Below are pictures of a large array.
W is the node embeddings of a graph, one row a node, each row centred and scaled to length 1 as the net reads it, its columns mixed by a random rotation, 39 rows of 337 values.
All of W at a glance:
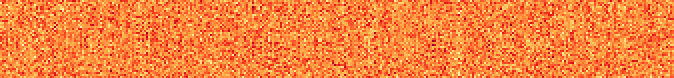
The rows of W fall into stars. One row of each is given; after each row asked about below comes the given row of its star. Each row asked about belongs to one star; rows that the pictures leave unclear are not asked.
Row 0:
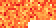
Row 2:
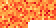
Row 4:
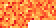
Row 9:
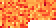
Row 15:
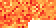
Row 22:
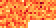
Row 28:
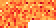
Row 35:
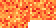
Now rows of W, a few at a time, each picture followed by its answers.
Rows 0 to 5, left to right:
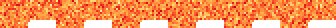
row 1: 15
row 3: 4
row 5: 15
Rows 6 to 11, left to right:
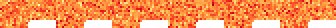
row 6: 9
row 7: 2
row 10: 15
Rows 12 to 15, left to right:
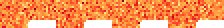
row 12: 0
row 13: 28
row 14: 0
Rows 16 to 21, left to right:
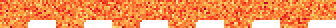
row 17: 9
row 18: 35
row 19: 35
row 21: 15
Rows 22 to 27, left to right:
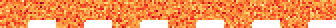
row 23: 4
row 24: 35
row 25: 22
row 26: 0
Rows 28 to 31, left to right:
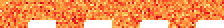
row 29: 15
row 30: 35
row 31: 35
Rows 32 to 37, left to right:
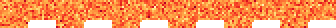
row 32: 2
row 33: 28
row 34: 22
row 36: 9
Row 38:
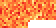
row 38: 4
